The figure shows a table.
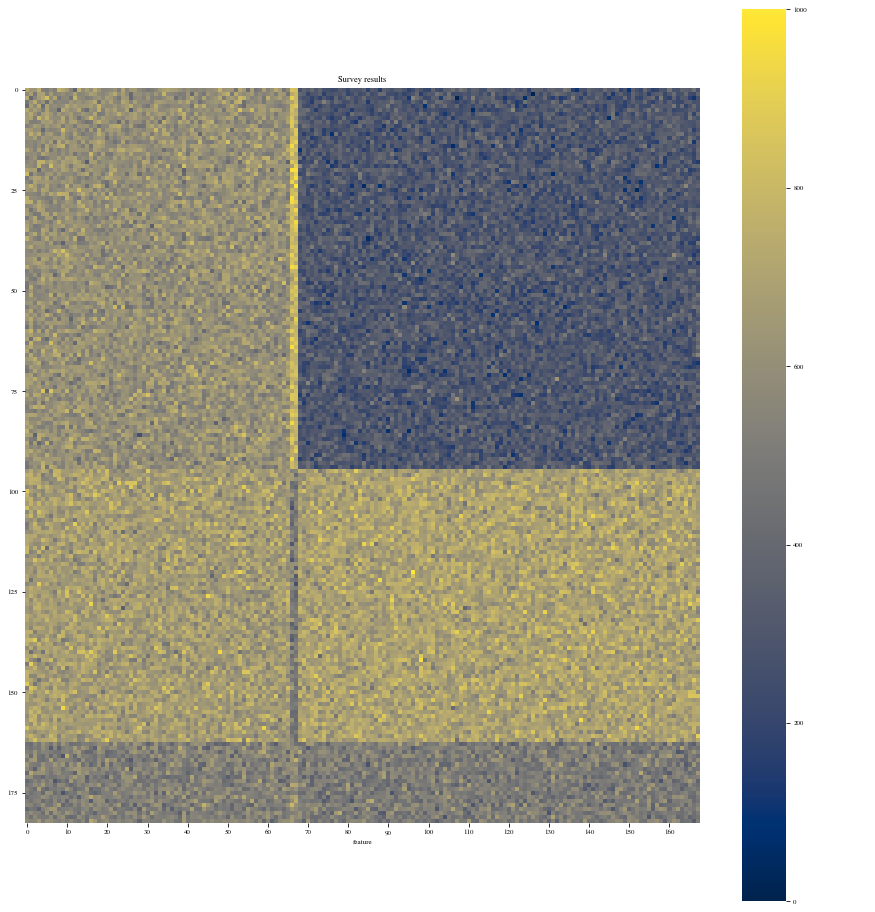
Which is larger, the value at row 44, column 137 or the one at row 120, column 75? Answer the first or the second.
the second
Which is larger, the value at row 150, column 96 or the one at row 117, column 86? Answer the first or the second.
the first
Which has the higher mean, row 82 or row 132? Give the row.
132
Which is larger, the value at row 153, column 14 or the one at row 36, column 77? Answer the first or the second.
the first
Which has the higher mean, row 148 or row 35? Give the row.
148
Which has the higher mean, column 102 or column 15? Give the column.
15
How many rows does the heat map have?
183
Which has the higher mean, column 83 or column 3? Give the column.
3
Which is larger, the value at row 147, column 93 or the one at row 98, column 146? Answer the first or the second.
the first
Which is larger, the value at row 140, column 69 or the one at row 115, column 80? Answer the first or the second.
the first
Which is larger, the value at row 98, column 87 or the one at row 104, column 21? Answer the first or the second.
the second
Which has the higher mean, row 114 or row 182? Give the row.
114
